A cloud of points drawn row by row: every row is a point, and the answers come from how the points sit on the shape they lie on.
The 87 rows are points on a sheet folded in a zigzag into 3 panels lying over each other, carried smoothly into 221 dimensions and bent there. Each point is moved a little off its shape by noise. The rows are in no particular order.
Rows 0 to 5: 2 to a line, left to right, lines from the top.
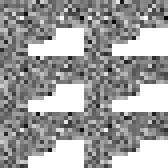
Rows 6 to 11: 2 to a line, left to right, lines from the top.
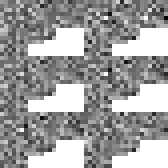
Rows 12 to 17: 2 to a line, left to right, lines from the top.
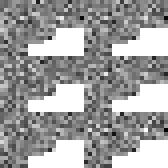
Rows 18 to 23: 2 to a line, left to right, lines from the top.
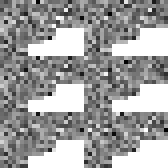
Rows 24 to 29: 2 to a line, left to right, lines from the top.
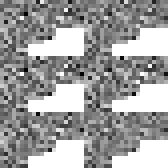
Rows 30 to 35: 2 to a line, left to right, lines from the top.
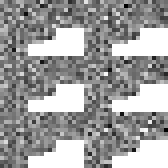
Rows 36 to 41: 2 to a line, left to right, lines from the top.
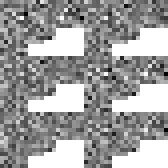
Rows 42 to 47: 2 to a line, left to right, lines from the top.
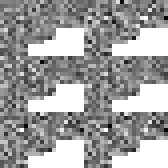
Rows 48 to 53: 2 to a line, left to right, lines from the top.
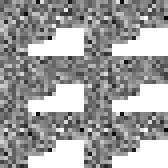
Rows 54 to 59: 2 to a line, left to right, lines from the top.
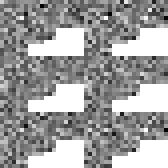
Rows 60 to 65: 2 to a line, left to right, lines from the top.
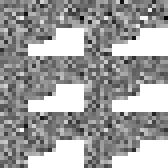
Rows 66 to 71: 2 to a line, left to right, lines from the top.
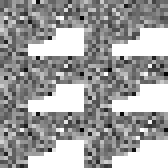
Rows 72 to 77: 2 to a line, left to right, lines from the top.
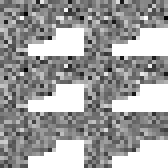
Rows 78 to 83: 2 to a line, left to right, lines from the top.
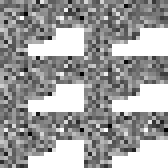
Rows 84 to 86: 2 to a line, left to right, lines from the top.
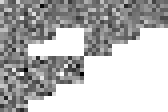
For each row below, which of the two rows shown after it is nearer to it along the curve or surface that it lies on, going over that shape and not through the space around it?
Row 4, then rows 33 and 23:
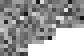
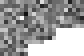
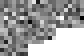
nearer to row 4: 23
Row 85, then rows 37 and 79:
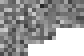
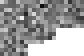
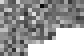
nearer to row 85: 79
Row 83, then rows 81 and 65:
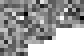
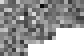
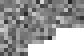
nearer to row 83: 81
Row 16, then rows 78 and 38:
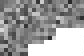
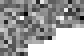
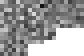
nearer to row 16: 38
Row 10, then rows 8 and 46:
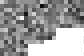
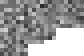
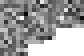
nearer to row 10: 46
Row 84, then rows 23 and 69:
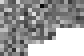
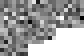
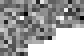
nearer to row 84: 69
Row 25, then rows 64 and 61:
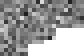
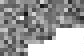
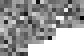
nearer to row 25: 61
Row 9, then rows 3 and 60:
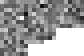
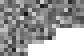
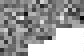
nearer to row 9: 3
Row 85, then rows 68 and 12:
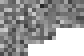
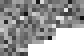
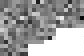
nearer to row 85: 68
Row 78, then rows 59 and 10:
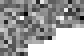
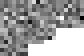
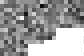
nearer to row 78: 10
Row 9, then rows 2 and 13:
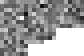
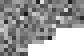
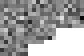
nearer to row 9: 2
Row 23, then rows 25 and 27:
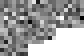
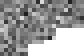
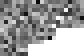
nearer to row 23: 27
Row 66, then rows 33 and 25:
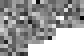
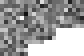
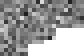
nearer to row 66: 25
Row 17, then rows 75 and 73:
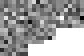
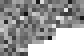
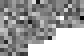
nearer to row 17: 73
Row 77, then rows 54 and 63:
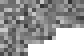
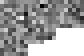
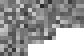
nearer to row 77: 63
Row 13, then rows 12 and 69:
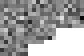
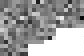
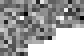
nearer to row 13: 12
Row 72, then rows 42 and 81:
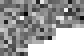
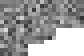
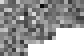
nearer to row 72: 81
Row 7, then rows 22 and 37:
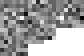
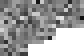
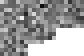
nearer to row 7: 22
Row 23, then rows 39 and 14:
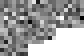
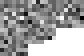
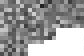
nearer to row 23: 39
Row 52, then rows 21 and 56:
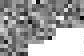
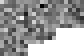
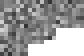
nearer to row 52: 56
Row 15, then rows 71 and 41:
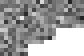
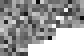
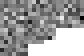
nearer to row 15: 71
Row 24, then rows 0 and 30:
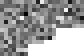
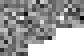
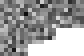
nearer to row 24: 30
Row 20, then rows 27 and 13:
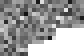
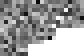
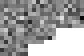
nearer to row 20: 27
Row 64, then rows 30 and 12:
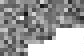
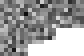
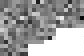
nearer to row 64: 30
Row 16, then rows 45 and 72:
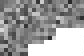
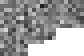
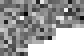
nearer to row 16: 45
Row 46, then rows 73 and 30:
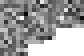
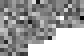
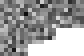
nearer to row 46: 30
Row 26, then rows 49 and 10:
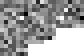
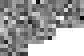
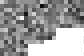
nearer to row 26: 10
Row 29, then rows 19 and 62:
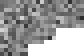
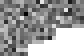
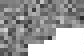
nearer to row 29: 62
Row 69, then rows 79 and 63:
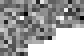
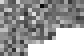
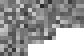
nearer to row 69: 79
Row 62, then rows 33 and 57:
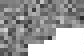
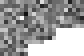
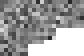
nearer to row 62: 57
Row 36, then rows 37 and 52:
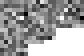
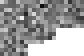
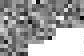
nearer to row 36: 37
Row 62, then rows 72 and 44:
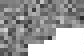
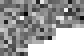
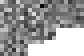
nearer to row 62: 44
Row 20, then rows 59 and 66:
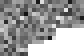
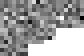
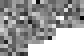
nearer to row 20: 66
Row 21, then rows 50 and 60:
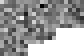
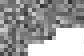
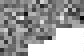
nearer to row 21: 50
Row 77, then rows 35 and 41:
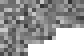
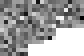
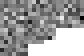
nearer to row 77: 35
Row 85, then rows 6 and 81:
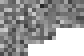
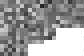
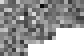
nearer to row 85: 6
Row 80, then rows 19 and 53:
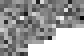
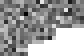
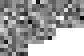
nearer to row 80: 53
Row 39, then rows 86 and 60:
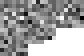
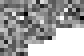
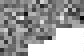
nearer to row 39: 60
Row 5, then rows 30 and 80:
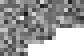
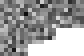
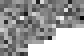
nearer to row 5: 30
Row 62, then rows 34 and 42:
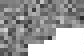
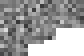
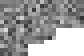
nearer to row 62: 42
